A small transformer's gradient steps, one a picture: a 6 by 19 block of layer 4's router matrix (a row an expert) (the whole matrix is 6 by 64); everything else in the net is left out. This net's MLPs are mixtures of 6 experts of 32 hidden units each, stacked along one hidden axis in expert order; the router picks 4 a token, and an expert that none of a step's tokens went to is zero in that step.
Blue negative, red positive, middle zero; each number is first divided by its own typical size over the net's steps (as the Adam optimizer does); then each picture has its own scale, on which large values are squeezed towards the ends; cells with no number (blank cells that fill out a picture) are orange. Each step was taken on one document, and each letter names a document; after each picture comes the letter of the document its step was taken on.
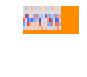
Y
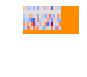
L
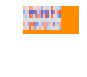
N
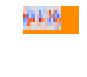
Y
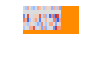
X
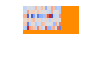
L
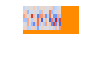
Y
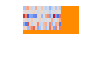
L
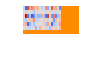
Y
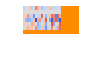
X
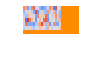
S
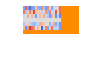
N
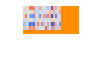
L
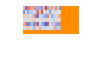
S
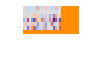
X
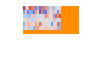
N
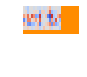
Y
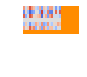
N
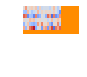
L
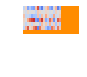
X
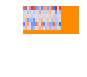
S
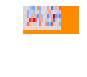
Y
